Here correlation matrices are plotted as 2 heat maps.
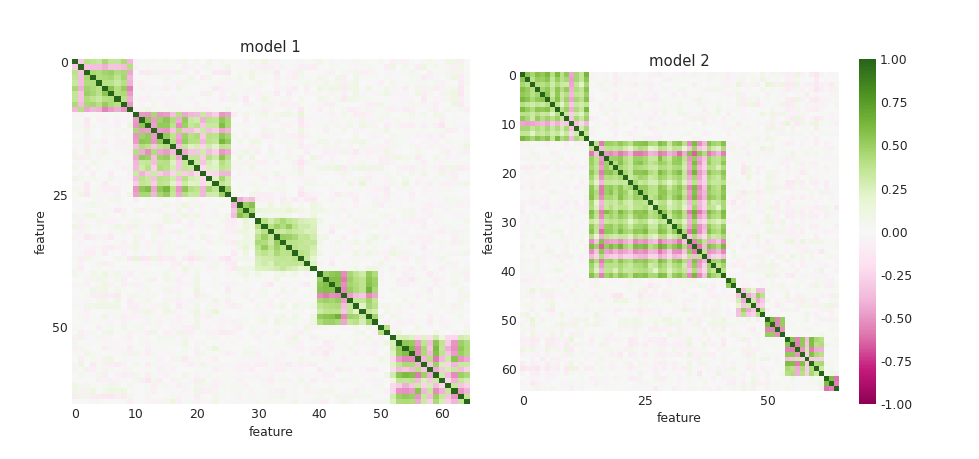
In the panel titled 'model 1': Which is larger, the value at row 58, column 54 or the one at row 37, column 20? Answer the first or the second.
the second
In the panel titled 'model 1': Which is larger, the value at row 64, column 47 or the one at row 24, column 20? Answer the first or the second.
the second
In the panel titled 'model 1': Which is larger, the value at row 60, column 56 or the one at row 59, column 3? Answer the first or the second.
the second
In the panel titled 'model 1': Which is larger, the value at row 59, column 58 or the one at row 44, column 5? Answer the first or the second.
the second
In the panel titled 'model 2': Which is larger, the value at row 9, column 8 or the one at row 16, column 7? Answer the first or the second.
the first
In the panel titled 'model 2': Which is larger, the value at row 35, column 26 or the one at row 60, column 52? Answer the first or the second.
the first
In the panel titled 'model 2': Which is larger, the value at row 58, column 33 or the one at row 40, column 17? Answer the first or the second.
the second
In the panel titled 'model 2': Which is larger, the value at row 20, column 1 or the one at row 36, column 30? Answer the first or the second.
the first
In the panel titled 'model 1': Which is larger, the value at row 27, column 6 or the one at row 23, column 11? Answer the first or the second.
the second
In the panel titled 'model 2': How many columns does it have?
65
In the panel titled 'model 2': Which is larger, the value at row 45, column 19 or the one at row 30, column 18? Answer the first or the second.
the second
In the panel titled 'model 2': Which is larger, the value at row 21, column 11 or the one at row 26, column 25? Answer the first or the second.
the second
